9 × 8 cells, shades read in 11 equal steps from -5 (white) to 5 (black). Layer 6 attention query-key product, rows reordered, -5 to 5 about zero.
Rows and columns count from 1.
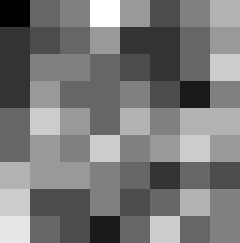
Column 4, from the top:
-5 -1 1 1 1 -3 0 0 4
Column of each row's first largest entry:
1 1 1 7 1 1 6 2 4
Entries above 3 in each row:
1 0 0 1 0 0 0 0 1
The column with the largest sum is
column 6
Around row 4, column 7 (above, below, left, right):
1 -2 2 0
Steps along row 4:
down up same down up up down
